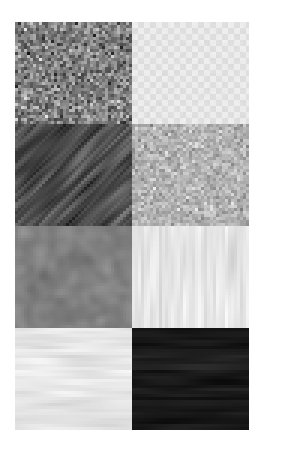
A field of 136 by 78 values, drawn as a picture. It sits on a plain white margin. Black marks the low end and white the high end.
The table splits into 4 rows of 2 panels. Panel 1,1: middling, fine-grained, strong in contrast. Panel 1,2: very high, checkered, faint in contrast. Panel 2,1: low, slanting up to the right. Panel 2,2: high, fine-grained. Panel 3,1: middling, blotchy, faint in contrast. Panel 3,2: very high, streaked downward, faint in contrast. Panel 4,1: very high, streaked across, faint in contrast. Panel 4,2: very low, streaked across, faint in contrast.
